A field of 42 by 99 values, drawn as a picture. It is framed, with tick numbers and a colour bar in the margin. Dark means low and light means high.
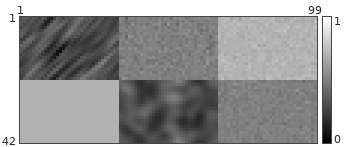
It is made of 2 by 3 panels. Panel 1,1: low, slanting up to the right. Panel 1,2: middling, fine-grained, faint in contrast. Panel 1,3: high, fine-grained, faint in contrast. Panel 2,1: high, flat. Panel 2,2: low, blotchy. Panel 2,3: middling, fine-grained, faint in contrast.
